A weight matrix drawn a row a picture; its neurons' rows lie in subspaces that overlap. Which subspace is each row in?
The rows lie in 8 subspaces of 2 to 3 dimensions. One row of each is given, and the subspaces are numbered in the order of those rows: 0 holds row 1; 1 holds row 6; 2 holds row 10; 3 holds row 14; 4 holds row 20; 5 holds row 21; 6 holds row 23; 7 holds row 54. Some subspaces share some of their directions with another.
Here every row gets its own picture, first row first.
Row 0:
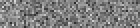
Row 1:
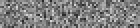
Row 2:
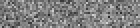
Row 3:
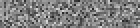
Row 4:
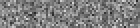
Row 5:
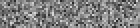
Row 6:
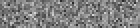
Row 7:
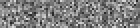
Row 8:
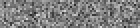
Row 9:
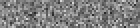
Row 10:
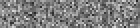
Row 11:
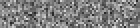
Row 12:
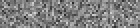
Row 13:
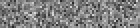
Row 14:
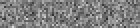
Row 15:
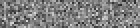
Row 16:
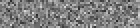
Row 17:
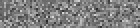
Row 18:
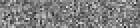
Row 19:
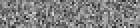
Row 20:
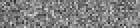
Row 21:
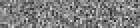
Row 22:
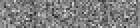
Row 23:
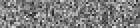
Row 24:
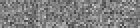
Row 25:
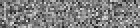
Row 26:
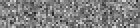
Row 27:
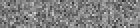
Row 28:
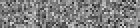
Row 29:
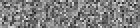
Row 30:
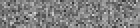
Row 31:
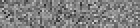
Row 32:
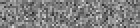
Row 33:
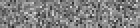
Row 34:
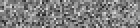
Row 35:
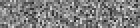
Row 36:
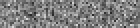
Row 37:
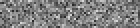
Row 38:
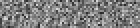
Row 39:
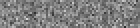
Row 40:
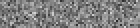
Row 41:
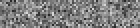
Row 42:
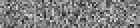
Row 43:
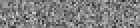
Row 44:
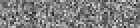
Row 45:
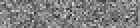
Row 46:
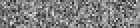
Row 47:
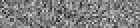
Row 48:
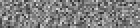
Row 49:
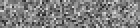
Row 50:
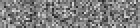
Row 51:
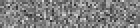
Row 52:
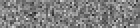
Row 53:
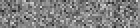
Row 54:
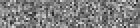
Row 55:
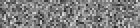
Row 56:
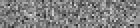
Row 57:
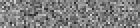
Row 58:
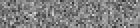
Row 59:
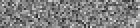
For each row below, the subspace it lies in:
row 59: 3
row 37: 3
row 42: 0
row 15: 5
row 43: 4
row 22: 3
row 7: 7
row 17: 1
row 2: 6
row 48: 1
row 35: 5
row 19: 4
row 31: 7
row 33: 5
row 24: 6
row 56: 0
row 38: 1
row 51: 0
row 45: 3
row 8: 1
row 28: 6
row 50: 3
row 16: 3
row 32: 3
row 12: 7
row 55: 0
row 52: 6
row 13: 5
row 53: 2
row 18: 7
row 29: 1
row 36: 0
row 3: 1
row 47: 7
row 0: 4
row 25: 5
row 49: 2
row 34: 2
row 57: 4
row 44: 4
